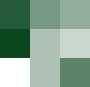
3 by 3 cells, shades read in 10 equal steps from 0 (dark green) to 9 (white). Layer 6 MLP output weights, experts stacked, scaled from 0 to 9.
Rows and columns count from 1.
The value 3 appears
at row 3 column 3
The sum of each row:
10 13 18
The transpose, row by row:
1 0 9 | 4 6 6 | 5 7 3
